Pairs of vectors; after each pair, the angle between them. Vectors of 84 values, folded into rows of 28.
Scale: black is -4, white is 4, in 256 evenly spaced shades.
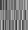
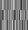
orthogonal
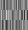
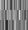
partly aligned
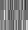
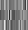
orthogonal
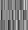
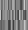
nearly parallel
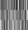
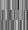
partly opposed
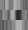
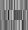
partly aligned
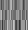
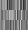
orthogonal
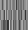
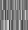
nearly opposite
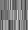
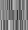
nearly opposite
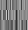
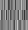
partly opposed
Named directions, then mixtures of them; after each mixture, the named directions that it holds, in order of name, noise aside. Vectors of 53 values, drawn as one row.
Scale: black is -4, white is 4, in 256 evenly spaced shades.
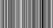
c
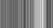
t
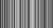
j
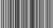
j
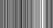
c, t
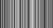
j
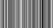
c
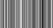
c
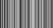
c, j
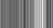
t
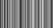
c, j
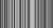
j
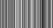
c, j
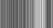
t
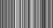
c, j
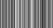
c, j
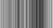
j, t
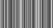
c, t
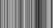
c, t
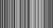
j, t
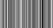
c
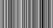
c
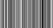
c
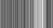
t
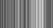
j, t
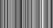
c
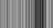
t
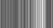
t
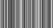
c, t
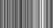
c, t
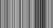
j, t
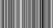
c
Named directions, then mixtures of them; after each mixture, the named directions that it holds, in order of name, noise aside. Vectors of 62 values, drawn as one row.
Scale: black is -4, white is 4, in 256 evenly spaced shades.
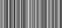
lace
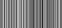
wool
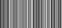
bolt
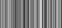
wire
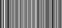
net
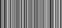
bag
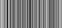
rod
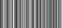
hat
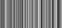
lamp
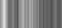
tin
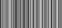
bolt, wire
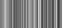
lamp, tin, wire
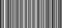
net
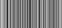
rod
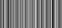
lamp, net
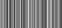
lace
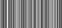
hat, rod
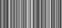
bolt, lace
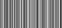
bag, hat, lace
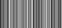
bolt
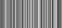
lamp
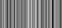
lace, lamp, net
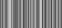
bolt, wire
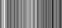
lace, net, tin
